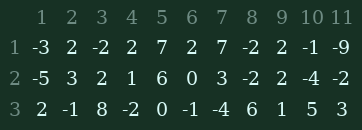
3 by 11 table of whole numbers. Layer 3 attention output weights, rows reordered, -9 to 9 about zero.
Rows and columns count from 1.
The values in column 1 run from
-5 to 2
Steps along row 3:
down up down up down down up down up down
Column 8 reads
-2 -2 6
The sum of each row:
5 4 17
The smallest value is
-9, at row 1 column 11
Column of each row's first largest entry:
5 5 3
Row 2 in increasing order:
-5 -4 -2 -2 0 1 2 2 3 3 6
